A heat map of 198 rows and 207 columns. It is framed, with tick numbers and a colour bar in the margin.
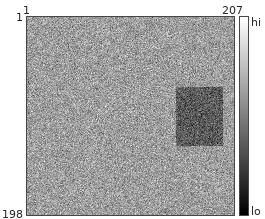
There are no regular stripes. The middle right is the ninth with the lowest average. In the middle right lies a patch that is lower than the rest.
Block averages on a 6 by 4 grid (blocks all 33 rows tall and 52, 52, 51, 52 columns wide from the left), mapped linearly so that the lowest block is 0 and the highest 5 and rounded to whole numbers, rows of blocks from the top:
5 5 5 5 / 5 5 5 5 / 5 5 4 0 / 5 5 4 0 / 5 5 5 5 / 5 5 5 5
